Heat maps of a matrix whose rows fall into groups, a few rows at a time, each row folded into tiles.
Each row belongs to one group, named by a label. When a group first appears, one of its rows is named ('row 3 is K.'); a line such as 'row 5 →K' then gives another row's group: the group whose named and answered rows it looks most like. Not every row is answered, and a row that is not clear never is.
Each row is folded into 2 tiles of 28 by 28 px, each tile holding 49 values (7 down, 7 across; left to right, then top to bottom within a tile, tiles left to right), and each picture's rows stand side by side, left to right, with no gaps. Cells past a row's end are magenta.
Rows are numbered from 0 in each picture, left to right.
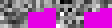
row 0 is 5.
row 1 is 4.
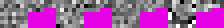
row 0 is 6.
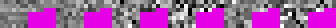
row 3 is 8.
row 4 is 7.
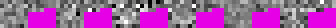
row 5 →6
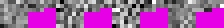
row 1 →4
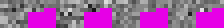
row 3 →8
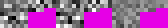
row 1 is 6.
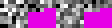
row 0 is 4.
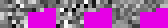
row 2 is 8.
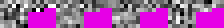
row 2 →8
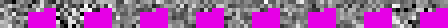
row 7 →8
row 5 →4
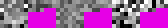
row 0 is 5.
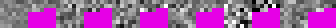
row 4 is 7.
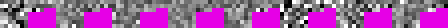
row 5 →5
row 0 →8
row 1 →7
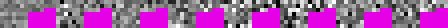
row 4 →7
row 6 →7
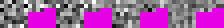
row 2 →4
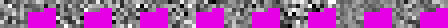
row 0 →6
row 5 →4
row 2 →7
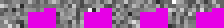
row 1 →8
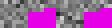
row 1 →6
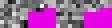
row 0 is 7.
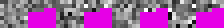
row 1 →4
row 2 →8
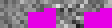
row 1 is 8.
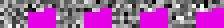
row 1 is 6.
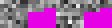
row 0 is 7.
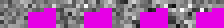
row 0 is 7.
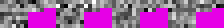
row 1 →5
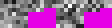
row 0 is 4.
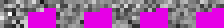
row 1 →5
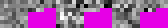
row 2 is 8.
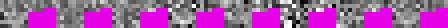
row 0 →5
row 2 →7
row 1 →5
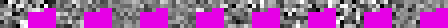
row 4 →5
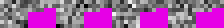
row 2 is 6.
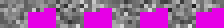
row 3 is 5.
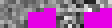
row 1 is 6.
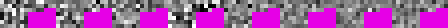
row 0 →6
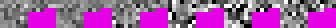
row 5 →7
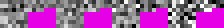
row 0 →8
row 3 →7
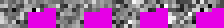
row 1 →5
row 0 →8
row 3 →8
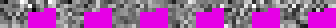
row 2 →5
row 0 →4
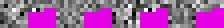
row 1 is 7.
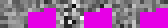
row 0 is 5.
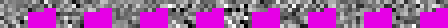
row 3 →8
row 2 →8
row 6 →8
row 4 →8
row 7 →5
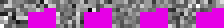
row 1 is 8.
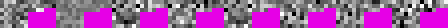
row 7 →4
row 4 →5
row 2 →5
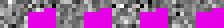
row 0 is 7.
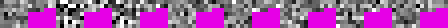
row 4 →6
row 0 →4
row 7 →5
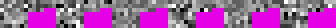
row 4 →8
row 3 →8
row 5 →4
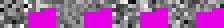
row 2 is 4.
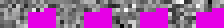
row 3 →4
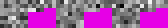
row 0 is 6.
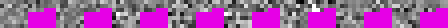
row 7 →8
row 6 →6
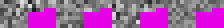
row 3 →7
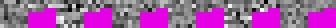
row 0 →4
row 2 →4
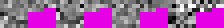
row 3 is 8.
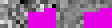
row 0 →7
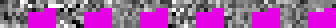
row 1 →8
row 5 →7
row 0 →4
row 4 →6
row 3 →4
